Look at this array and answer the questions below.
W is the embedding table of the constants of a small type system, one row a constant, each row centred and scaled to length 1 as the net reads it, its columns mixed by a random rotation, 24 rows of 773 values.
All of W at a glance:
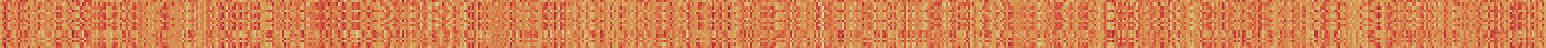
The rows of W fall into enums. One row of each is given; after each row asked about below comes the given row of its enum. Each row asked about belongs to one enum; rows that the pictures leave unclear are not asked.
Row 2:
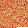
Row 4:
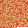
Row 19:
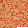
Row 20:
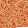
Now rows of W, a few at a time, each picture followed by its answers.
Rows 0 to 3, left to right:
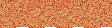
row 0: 20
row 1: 2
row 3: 4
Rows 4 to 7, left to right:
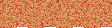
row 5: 20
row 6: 19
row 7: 4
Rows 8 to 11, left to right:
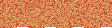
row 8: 4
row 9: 2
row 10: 20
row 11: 4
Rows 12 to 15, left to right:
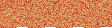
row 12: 2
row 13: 4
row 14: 4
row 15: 20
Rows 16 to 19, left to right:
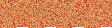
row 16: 20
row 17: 20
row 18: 20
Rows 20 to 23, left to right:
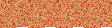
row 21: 19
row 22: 19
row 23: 4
